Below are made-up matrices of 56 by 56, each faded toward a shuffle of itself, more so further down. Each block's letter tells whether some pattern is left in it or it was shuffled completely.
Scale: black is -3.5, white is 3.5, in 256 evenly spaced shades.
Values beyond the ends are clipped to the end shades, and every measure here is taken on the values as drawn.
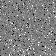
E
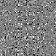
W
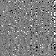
W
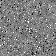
E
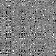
W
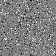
E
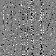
W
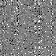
W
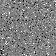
E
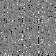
W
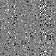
W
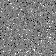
E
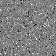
E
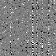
W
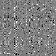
W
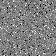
E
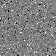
E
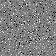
E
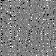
W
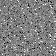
E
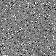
E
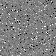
E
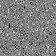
E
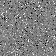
E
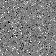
E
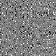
W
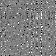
W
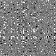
W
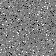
E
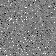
E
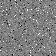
E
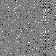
W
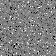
E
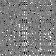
W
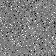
E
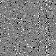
W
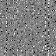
W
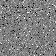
E
